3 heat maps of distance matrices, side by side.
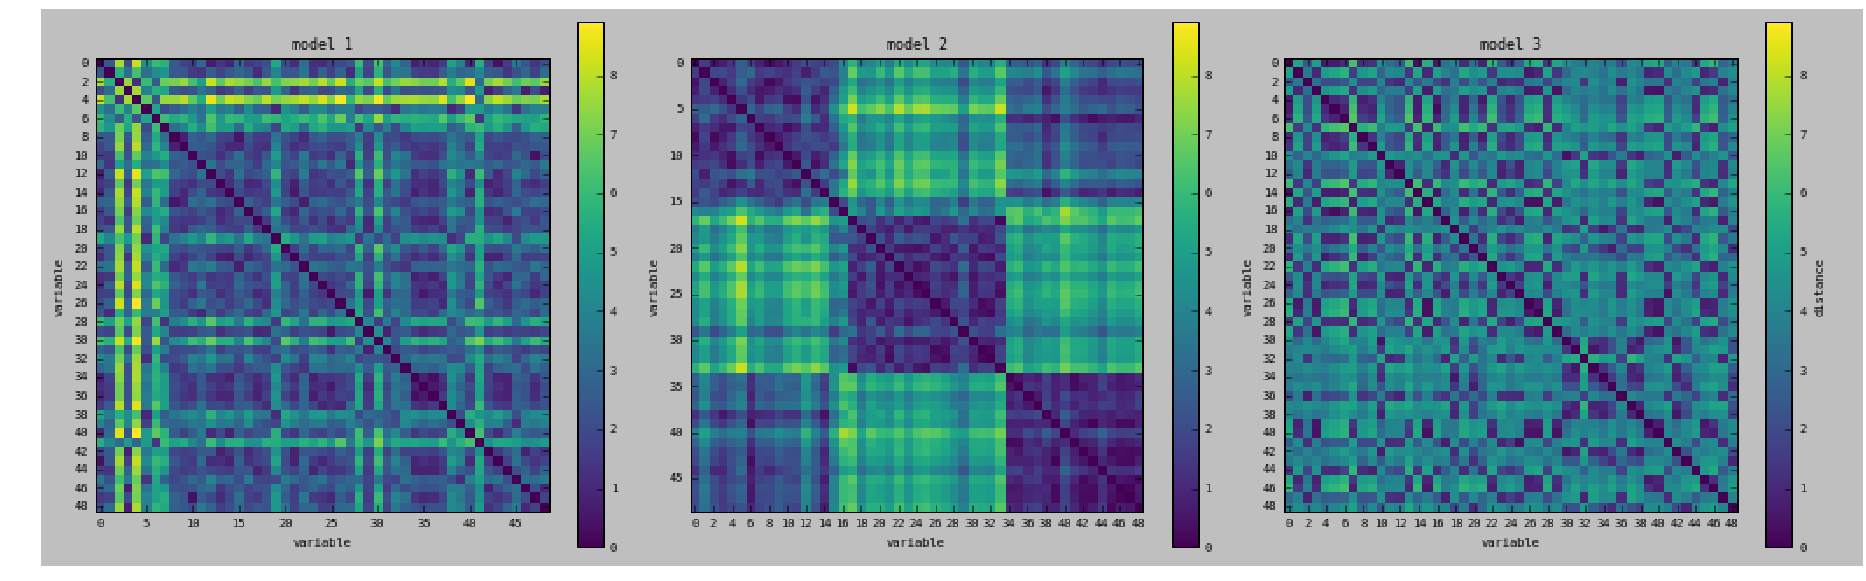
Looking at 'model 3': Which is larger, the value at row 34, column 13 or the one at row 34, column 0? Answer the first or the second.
the first
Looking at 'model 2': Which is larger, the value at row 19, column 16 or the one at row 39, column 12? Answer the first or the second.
the second
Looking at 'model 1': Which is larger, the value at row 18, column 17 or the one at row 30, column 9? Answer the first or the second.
the second
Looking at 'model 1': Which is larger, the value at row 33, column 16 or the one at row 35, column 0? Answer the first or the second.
the first
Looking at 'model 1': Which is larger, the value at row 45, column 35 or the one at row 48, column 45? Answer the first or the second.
the second
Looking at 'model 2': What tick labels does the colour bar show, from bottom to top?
0, 1, 2, 3, 4, 5, 6, 7, 8
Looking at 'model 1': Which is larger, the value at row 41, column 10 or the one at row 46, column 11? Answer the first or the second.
the first
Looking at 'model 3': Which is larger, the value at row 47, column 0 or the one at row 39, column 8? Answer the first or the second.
the second
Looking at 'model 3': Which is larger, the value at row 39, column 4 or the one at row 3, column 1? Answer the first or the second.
the first
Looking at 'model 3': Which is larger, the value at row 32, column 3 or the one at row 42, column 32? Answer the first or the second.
the second
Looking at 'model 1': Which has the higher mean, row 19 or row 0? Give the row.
19
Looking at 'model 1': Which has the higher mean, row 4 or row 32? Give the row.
4
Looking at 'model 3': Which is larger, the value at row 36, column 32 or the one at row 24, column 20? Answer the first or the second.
the second
